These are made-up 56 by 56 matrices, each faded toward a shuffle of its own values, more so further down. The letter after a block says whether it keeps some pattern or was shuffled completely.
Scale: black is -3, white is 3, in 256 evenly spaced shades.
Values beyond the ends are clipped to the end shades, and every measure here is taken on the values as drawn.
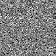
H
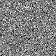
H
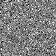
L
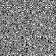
H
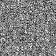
H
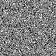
L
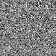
H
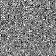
H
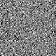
H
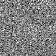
H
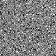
H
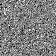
L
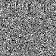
H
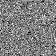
L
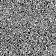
L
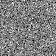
L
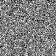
H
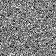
L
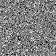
L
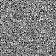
H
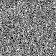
L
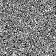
L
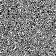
L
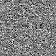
H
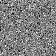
L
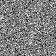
L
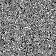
L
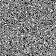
L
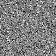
L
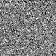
H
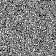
L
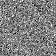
L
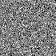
H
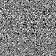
H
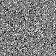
H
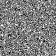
L
